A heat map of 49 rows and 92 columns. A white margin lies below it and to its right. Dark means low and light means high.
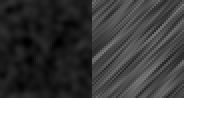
The table splits into one row of 2 panels. Panel 1,1: very low, blotchy, faint in contrast. Panel 1,2: low, slanting up to the right.
